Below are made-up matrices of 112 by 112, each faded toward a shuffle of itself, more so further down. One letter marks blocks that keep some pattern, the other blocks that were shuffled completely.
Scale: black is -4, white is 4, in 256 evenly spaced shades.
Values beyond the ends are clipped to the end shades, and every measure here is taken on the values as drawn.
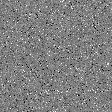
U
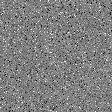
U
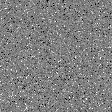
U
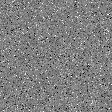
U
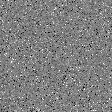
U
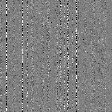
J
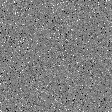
U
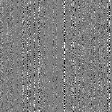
J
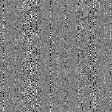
J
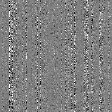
J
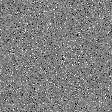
U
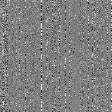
J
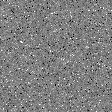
U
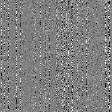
J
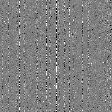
J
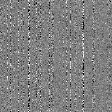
J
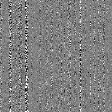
J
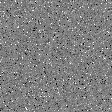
U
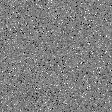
U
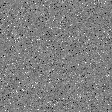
U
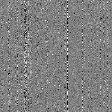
J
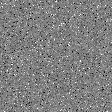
U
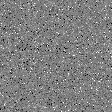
U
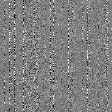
J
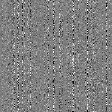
J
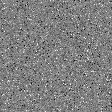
U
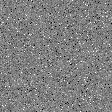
U
